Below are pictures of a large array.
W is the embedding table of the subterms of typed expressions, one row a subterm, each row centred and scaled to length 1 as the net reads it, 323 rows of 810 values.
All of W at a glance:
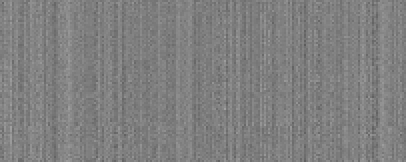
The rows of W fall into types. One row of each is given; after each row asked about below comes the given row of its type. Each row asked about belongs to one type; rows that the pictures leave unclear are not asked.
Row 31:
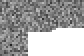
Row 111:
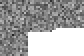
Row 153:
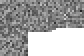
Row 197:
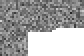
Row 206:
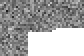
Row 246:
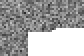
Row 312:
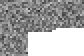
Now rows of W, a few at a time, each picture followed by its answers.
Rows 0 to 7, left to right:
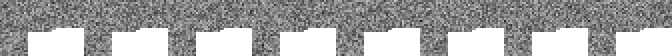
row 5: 312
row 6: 206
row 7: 312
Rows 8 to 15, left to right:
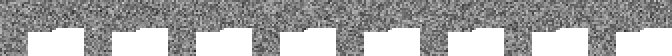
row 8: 312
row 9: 206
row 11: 312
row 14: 31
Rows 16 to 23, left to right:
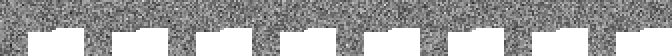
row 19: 206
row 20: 312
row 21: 31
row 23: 206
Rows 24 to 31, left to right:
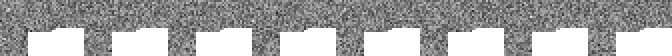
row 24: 246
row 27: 111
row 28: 153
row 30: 206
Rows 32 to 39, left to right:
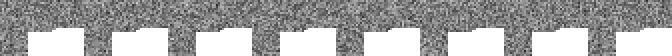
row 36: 312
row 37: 153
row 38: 246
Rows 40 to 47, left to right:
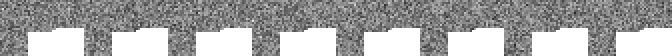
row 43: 153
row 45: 312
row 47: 246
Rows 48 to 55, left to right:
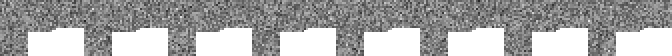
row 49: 153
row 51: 111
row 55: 111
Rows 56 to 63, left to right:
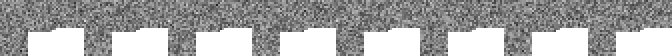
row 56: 246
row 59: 206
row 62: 312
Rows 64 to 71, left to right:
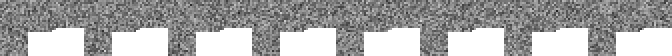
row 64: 153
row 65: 312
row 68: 31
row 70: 206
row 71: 312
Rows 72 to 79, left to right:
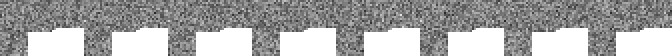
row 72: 111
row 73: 197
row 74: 197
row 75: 31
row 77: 111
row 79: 246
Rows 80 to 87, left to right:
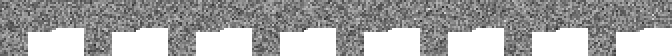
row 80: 31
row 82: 206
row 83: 312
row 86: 246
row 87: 153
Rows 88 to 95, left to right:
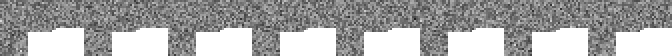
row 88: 111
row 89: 31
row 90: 197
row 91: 31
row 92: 197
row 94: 153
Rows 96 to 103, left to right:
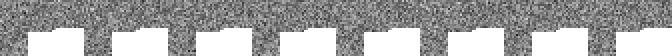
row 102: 111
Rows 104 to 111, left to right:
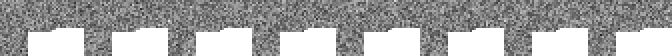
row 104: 246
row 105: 31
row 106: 111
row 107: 206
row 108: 312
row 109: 153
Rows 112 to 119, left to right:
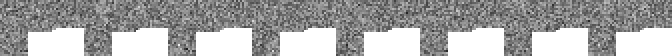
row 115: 111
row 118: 246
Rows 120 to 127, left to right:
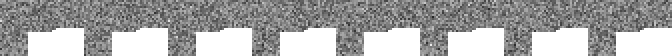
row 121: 197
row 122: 153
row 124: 312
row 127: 153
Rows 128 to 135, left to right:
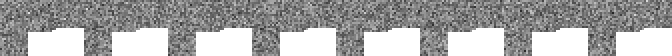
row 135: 197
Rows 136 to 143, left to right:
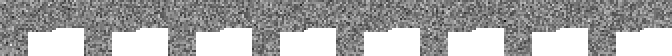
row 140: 206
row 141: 246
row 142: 312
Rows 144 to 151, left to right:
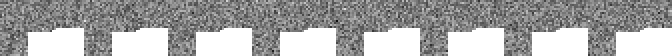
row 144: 111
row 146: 197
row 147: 246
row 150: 31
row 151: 197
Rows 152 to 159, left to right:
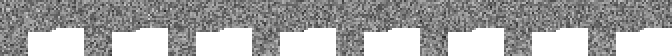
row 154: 31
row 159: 31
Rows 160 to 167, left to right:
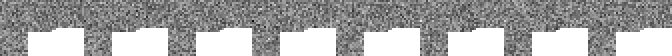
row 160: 31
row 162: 31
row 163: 206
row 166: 246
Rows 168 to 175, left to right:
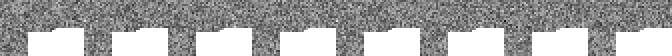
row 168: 312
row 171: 197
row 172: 153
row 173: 197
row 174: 206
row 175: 31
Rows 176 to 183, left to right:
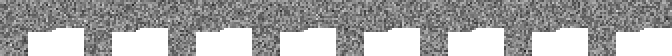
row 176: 153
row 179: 153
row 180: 153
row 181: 31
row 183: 197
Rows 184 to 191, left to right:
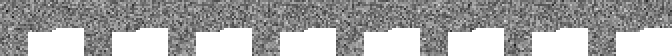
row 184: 206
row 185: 246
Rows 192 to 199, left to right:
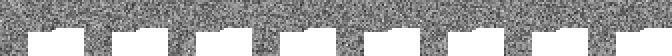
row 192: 246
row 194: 111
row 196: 153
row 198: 197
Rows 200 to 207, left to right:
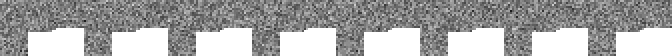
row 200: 153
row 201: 312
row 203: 111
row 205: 206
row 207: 31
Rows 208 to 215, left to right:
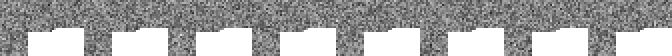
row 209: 246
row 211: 31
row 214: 153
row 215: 153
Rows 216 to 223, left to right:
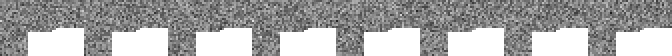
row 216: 197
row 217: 197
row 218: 246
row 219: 153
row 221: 31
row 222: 206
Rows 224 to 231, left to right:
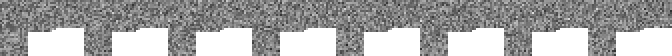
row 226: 206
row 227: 111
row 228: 31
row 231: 153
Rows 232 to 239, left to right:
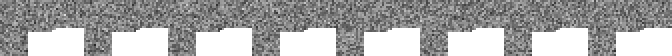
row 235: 246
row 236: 31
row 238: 31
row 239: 153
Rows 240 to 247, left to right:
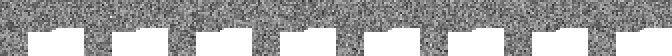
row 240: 31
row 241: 206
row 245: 206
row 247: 31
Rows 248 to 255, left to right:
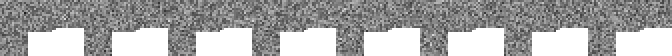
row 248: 153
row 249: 246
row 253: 312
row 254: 197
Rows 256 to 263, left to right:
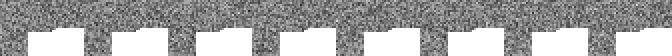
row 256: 197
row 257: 312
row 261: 31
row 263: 312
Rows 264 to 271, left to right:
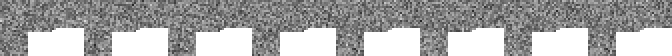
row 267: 197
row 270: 206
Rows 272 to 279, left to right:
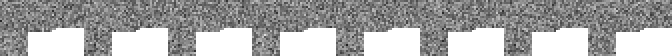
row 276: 31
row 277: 246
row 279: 312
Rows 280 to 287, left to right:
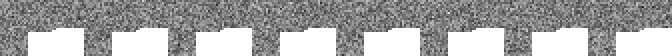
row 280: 197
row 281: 197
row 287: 31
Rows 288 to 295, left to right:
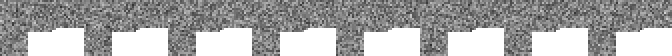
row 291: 31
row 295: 111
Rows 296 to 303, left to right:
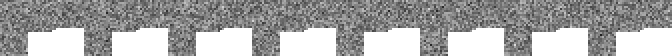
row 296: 312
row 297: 246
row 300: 206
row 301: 31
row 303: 111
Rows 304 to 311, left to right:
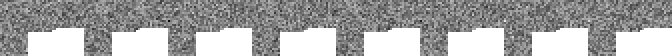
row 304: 312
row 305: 312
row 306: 312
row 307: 246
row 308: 246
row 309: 206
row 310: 153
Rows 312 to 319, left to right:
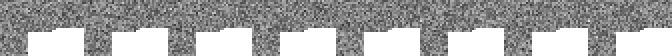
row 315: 206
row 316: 31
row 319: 153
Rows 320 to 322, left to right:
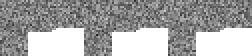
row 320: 197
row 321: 111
